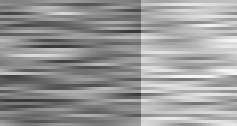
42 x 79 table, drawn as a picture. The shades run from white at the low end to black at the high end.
Grain: streaks across. Ninth with the highest average: bottom left. Seam: vertical, 60% of the way across, the left part higher.
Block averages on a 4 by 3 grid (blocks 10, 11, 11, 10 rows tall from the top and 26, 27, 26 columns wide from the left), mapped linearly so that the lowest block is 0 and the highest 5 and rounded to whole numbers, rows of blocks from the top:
4 3 0 | 3 3 0 | 4 3 0 | 5 3 0
